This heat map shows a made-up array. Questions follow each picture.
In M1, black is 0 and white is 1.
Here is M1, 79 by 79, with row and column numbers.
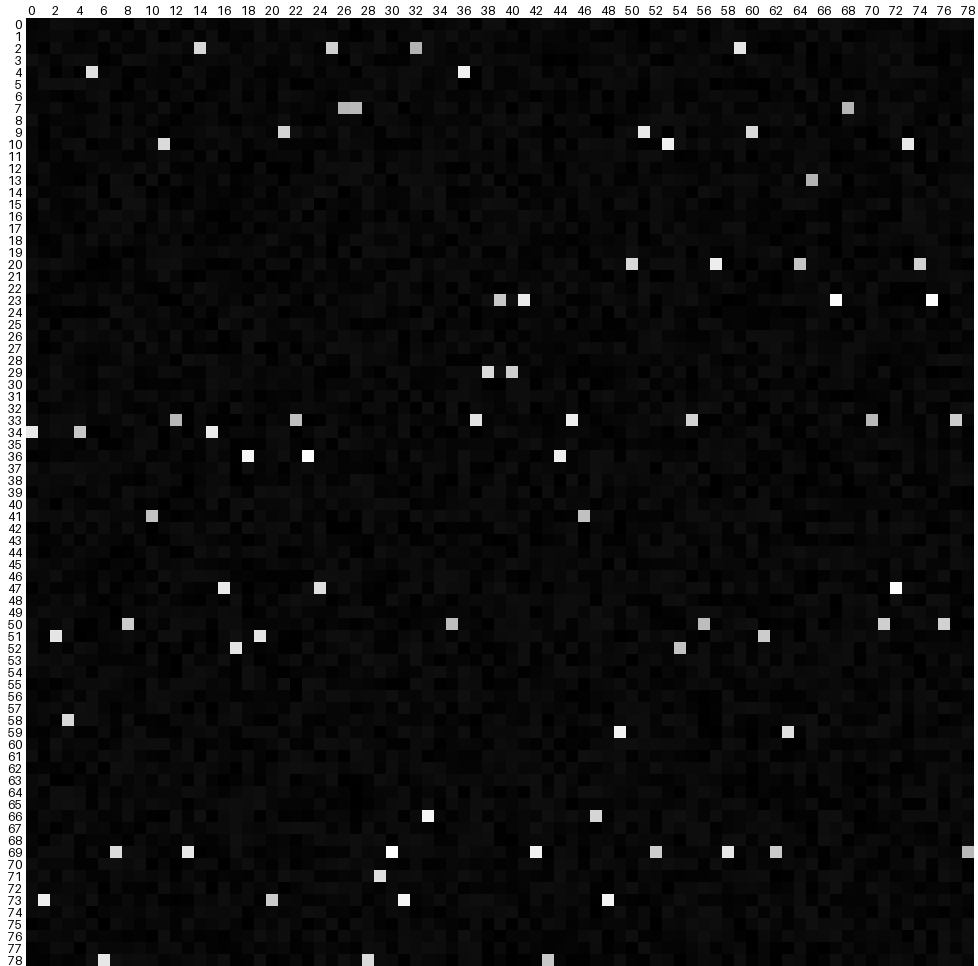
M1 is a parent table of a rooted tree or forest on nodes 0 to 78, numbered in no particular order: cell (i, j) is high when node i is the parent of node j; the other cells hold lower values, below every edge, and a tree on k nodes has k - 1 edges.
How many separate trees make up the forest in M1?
4
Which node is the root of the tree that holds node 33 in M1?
66
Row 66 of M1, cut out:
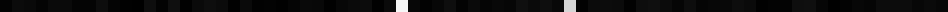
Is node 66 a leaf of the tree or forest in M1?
no
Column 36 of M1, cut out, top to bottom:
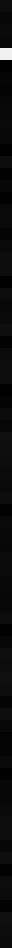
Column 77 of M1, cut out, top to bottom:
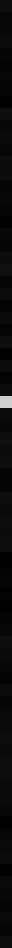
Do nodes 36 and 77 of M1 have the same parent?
no
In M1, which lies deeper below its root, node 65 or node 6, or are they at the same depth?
the same depth
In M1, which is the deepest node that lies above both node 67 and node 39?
23
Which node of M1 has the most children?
69
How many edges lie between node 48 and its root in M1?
7
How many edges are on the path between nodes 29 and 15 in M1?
11
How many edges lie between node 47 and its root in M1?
1
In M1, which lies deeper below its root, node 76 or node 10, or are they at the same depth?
node 76
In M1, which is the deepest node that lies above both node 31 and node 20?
73
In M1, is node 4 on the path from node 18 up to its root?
yes
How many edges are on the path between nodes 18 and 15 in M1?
4
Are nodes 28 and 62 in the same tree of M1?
yes
